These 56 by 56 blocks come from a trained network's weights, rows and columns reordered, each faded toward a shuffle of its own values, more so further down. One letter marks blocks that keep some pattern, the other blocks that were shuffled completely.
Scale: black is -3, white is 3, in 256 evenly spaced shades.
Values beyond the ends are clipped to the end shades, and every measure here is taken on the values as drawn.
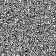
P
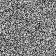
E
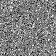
E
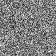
P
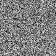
P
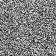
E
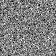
P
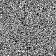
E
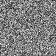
P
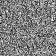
P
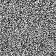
P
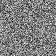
P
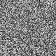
P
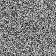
P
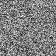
E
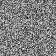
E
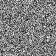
E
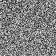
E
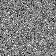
P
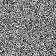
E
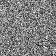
P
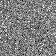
P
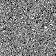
E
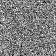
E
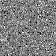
E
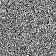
P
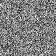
P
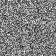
E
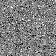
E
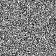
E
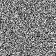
E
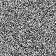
P
